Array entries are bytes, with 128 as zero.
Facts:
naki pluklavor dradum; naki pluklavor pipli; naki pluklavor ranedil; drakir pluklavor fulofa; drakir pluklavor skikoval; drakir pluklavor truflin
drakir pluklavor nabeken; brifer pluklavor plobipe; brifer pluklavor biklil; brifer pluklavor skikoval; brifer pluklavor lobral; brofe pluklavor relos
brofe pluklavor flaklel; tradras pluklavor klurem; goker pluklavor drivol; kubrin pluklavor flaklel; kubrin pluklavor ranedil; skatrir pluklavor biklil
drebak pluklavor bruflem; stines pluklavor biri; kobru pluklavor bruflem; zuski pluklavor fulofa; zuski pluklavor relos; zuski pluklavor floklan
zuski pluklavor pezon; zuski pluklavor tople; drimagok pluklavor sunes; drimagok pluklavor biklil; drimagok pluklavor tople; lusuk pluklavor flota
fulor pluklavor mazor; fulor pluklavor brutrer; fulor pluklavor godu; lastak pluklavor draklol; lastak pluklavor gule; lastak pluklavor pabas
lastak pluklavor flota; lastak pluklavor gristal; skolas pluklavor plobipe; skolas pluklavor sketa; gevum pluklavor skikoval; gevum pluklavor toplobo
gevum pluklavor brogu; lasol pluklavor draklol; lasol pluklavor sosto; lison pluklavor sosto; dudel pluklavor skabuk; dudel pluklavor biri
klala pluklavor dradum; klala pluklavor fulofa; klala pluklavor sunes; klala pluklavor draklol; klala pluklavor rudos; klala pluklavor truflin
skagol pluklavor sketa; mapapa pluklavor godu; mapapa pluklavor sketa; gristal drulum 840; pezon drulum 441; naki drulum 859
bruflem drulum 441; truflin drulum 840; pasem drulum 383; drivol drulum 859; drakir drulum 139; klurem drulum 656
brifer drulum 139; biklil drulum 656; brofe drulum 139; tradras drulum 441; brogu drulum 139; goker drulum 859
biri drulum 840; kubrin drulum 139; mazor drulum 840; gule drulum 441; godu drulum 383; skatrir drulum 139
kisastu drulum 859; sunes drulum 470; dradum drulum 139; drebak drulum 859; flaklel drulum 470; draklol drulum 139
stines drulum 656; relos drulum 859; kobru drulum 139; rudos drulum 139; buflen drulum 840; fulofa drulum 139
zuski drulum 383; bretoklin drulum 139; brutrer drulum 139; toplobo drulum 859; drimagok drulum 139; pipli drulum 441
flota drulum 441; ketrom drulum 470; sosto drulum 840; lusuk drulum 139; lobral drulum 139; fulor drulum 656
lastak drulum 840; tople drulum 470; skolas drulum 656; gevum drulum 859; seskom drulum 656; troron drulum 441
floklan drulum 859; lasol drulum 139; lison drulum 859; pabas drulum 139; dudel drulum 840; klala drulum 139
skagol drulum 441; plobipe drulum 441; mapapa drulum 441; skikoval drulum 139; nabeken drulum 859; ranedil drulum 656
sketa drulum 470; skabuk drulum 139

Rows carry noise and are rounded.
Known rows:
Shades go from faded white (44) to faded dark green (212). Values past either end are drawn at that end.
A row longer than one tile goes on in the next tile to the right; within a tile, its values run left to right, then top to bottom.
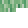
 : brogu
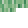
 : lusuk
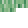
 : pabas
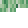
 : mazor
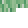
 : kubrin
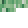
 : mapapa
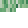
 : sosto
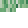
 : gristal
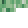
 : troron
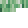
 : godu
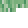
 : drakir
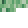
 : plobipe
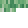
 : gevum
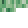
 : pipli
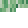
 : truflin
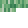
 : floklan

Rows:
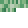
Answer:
stines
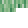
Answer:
draklol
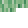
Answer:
lasol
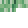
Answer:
sketa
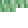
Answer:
skabuk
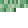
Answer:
skolas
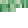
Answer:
pasem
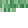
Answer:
lison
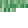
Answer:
drivol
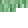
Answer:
fulofa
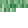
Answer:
toplobo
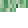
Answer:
dudel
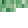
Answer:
tradras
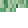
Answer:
biri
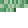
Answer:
biklil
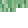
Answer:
klala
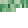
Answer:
zuski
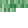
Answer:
nabeken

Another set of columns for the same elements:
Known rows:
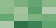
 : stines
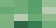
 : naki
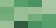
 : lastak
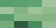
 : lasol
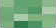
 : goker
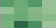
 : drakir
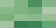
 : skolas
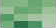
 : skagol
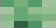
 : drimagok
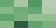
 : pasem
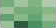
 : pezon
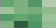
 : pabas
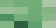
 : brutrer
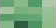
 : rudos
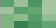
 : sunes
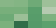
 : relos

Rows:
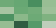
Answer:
kobru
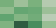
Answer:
plobipe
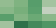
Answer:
klurem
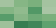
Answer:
ranedil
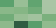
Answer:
zuski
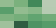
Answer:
truflin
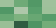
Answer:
biri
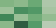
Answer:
bruflem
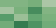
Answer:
flaklel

